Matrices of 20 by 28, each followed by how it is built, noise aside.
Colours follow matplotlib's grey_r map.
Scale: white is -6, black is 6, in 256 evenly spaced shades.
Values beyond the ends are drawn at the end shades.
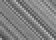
Toeplitz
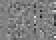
uneven columns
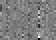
uneven columns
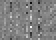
uneven columns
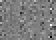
uneven columns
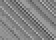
Toeplitz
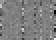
uneven columns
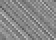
Toeplitz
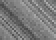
Toeplitz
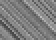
Toeplitz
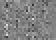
uneven columns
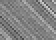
Toeplitz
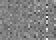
uneven columns
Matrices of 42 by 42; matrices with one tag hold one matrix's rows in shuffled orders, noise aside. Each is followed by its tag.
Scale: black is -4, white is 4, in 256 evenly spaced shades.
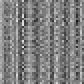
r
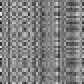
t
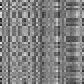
t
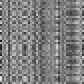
t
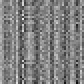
r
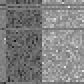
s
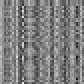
r
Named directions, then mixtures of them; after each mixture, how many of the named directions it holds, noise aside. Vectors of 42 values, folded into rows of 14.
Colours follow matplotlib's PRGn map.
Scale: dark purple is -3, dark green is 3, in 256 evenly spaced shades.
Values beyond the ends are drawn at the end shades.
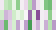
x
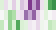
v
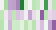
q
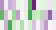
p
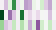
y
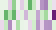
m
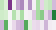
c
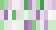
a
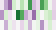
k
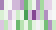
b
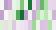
one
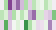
three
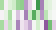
one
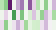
two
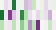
one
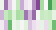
three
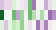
three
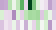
three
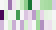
two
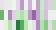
three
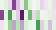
two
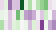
two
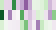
two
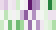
one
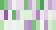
one
